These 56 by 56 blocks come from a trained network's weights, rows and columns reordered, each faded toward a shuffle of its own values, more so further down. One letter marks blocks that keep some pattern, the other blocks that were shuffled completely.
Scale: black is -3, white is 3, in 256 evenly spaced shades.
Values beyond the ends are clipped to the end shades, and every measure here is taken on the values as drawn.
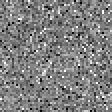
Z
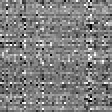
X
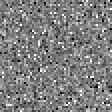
Z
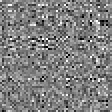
X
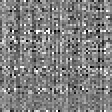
X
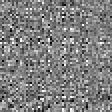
X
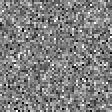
Z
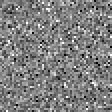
Z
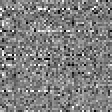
X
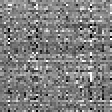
X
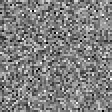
Z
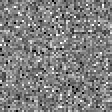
Z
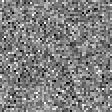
Z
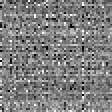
X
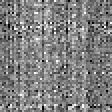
X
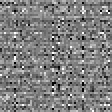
X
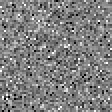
Z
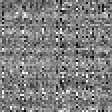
X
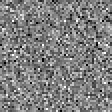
Z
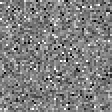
Z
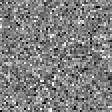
Z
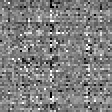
X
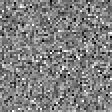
Z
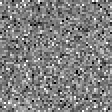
Z
